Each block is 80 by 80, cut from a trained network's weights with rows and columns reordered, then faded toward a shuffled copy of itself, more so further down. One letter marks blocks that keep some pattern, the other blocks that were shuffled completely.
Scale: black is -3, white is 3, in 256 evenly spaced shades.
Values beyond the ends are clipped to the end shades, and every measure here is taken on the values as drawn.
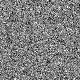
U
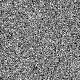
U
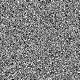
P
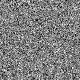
U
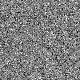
U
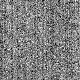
P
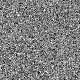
U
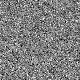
U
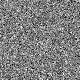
U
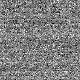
P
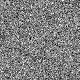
U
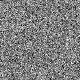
U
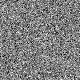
U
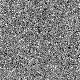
U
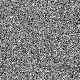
U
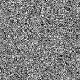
P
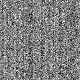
P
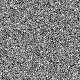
U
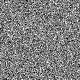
U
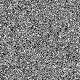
U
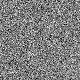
U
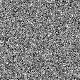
U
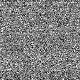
P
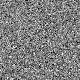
U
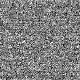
P
